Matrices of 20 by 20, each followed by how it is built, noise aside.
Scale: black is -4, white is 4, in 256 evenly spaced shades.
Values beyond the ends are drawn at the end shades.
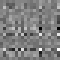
low rank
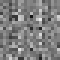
low rank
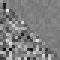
lower triangular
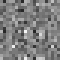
low rank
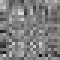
low rank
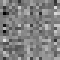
low rank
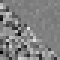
lower triangular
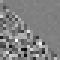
lower triangular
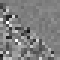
lower triangular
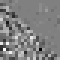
lower triangular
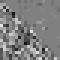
lower triangular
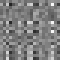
low rank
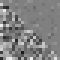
lower triangular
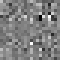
low rank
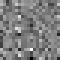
low rank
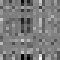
low rank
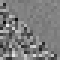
lower triangular
